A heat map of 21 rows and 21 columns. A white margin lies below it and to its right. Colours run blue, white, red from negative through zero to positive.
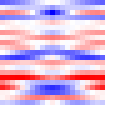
It is mirror symmetric from left to right. Streaks run across, left to right. The ninth with the lowest average is the top middle.
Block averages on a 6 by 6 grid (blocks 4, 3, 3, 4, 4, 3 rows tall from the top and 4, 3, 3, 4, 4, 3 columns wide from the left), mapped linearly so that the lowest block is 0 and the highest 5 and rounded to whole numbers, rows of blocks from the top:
110011 | 322223 | 332233 | 101101 | 531135 | 211112
